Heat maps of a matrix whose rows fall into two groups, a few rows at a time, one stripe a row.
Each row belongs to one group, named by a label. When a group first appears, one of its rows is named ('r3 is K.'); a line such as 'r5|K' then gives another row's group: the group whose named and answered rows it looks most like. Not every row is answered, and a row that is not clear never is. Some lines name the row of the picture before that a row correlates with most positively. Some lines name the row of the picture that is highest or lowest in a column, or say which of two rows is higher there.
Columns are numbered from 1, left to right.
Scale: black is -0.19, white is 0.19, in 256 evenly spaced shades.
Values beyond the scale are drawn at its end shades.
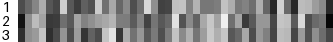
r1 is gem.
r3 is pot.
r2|pot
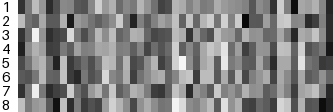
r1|gem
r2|pot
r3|gem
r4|pot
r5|pot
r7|gem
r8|pot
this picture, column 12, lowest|8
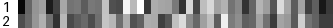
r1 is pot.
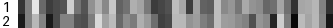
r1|gem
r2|gem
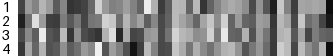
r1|gem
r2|pot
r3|pot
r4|gem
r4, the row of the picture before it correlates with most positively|2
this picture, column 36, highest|2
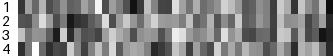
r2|pot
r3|pot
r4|gem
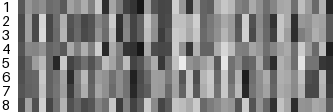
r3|gem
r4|gem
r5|pot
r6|pot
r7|pot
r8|gem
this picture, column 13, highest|5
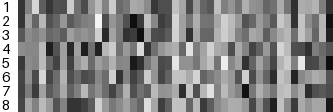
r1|gem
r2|gem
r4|pot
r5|pot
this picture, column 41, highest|5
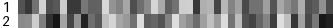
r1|pot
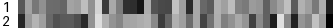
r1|gem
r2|gem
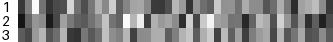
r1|gem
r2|pot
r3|pot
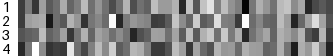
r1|pot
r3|pot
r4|gem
